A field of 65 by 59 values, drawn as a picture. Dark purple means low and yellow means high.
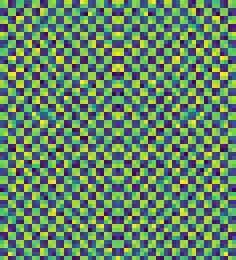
Slope: none. Grain: checkered. Mirror symmetry: left to right. Histogram: two levels.
